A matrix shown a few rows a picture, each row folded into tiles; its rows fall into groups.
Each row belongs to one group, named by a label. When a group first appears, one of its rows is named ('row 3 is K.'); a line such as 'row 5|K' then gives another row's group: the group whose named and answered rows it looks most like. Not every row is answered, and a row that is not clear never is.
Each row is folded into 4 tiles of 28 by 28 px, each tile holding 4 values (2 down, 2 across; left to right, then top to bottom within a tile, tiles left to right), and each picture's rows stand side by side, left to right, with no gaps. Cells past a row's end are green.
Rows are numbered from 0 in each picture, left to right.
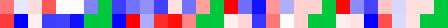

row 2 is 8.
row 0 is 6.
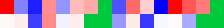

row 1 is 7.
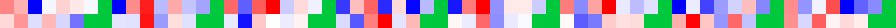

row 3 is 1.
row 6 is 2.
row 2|6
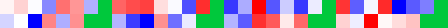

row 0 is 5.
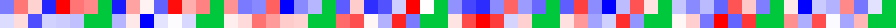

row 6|5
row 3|2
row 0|7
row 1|7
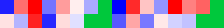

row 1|7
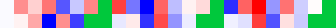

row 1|8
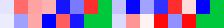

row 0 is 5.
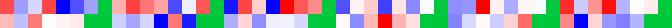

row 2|7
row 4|1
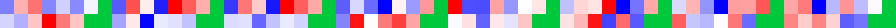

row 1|7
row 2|7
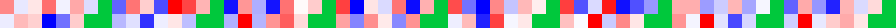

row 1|7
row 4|8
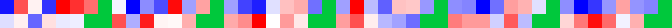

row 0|7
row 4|2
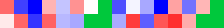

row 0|8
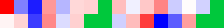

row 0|8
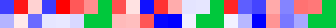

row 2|8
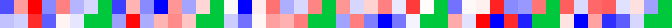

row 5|6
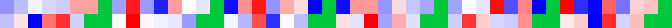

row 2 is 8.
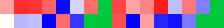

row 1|6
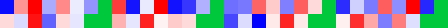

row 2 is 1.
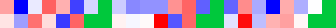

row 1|5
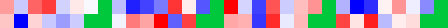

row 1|5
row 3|2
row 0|6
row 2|8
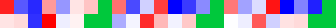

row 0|8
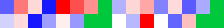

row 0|7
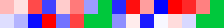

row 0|5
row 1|7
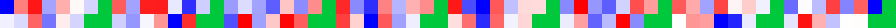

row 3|8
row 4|8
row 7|2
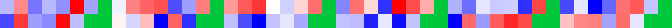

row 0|2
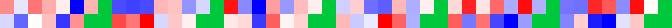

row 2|8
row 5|1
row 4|6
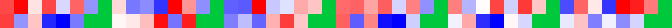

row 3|6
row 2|1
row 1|5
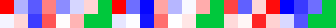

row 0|8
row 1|8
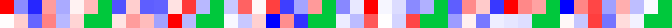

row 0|8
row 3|1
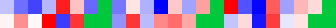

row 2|8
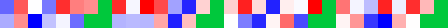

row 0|7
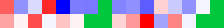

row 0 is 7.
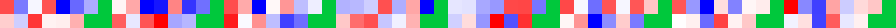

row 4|5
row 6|8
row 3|2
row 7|8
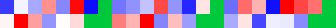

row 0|2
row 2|7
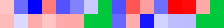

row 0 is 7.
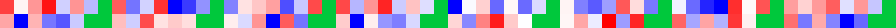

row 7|6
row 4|1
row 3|6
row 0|6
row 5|5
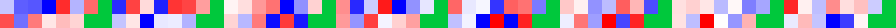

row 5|5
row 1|7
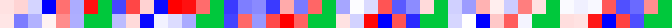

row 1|7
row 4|1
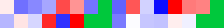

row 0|5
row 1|7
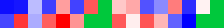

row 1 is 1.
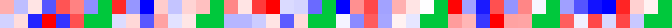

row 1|8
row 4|8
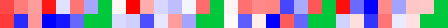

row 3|8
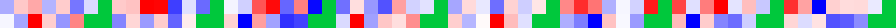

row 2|6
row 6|6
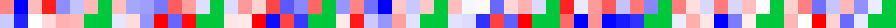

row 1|5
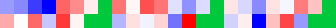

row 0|2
